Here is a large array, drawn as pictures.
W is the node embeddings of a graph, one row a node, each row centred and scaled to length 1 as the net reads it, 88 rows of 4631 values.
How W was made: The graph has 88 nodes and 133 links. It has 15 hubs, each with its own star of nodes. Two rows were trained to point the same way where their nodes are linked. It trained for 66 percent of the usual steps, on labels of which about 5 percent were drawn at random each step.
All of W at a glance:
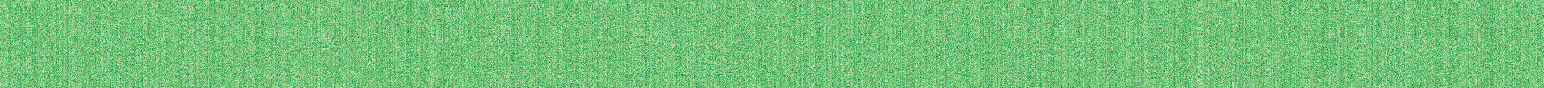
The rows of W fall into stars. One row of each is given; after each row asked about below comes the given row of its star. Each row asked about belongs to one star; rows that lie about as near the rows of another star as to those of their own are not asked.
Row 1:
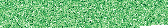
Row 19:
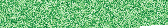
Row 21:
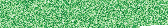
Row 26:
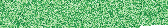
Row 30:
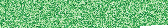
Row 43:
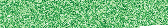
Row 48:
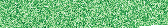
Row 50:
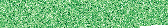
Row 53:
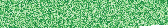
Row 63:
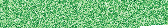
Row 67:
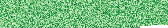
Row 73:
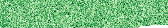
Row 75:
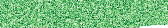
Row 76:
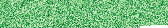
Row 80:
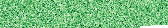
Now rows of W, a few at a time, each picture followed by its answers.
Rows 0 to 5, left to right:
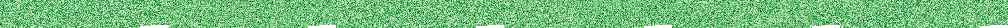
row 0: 26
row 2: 67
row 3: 1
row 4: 43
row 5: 43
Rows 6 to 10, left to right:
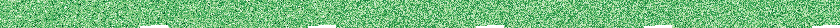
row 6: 43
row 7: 75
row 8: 76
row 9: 30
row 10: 73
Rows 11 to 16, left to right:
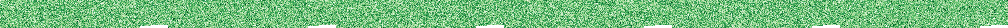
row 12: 21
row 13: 30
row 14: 48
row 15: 67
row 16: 76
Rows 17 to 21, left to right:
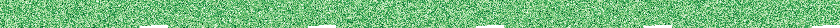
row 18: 75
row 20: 63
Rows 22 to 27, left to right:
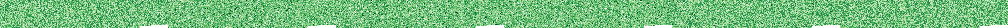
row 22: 1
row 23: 43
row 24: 53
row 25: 63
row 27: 80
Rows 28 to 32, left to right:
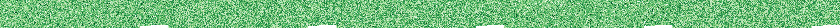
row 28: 50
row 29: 73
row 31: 50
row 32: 75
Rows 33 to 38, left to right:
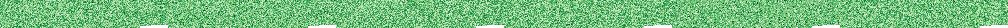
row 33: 50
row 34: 30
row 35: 50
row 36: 80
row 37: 80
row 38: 76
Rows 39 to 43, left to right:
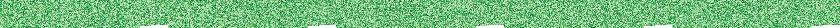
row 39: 19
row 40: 1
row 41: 48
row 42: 1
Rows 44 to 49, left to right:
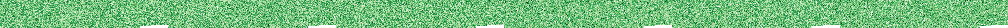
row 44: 19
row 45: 73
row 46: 1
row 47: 53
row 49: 50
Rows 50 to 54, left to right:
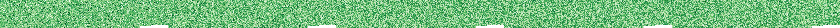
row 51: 75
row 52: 67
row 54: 19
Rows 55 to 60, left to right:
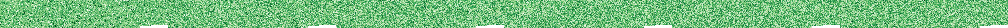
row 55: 21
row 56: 48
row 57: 73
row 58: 50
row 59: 48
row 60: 53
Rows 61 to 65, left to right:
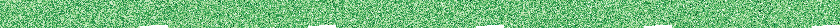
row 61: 43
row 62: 67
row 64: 53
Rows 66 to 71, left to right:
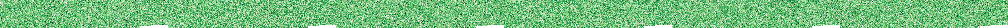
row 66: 48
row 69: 63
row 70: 63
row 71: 43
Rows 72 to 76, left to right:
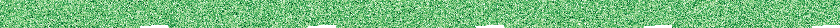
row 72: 76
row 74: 80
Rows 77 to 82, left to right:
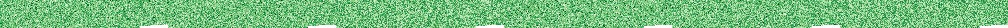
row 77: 30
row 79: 19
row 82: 63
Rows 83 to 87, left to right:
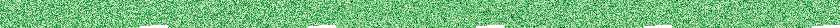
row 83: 26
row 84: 21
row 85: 67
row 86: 26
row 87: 73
